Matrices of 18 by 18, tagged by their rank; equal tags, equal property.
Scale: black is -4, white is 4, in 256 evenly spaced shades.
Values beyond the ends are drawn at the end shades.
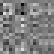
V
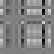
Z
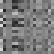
V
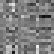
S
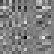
S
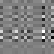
Z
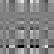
Z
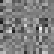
S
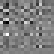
V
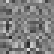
S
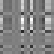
Z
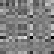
V
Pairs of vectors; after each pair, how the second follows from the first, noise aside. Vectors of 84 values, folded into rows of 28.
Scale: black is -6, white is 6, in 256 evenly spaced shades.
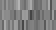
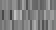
shuffled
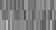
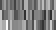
scaled up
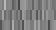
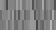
reversed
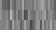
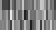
scaled up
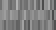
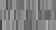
shuffled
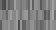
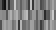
scaled up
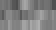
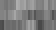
reversed
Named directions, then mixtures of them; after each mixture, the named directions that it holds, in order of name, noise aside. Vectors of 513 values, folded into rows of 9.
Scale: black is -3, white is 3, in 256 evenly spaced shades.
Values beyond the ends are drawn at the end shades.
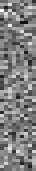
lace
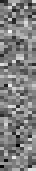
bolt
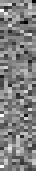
bolt, lace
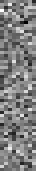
lace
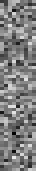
bolt, lace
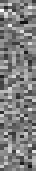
lace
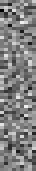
lace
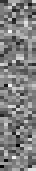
bolt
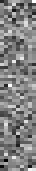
bolt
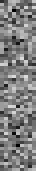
bolt, lace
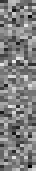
bolt, lace
